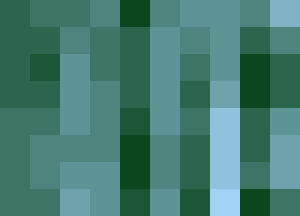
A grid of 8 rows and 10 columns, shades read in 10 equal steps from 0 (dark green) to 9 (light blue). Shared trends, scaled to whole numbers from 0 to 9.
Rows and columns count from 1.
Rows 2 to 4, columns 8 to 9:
5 2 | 5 0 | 6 0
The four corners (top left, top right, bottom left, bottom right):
2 7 3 3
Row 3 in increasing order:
0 1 2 2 2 3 3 5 5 5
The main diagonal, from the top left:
2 2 5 4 1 4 2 9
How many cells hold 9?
1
